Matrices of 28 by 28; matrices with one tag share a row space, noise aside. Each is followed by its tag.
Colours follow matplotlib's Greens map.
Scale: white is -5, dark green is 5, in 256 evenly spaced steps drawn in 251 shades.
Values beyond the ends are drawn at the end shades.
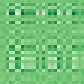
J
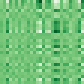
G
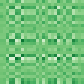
J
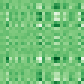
G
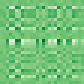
J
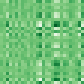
G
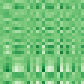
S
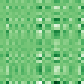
G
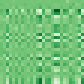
G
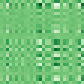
G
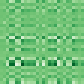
J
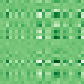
G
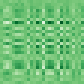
S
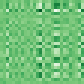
G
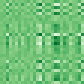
G
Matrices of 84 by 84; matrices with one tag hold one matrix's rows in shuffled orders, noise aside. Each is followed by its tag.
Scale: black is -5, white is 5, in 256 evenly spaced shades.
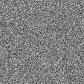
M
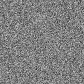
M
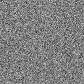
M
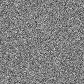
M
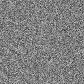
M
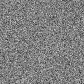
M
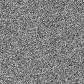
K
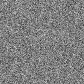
M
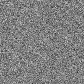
K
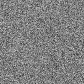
K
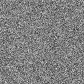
K
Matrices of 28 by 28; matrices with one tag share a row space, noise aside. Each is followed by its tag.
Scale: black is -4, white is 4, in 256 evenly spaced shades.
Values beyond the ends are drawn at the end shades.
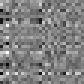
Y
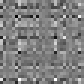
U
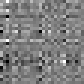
Y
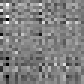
Y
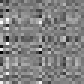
Y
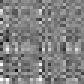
Y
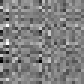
Y
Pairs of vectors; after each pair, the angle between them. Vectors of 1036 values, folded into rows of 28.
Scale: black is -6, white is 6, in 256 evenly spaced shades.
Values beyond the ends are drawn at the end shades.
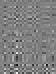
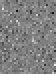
orthogonal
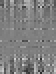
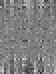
nearly parallel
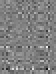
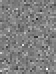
partly opposed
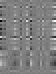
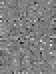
partly opposed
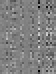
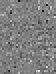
partly opposed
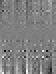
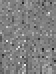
partly opposed
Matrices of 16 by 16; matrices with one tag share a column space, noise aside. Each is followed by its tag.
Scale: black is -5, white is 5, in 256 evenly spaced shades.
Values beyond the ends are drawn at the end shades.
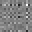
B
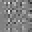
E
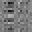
E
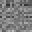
B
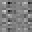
E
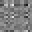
B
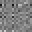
B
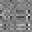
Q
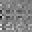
Q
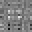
Q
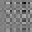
E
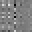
B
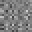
Q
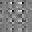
E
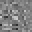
Q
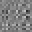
Q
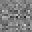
Q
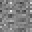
E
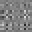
Q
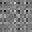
E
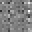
E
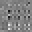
Q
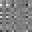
B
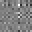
B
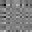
B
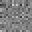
B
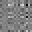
B
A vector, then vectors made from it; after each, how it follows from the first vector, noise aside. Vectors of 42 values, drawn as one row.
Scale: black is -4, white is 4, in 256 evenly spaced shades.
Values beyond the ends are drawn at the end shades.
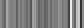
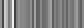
reversed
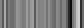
sign-scrambled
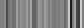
negated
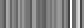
copied
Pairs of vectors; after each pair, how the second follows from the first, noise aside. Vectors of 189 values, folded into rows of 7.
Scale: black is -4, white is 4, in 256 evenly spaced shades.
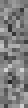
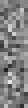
negated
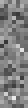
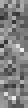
copied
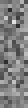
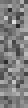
copied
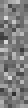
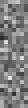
copied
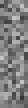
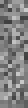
copied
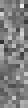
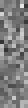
copied
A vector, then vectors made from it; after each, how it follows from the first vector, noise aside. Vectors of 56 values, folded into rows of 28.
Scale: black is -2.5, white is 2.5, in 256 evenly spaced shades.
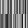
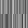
shrunk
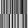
wrapped around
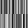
negated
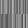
shrunk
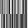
wrapped around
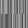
shrunk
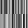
negated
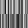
wrapped around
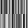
negated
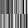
wrapped around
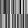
wrapped around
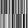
negated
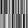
negated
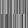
shrunk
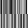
wrapped around
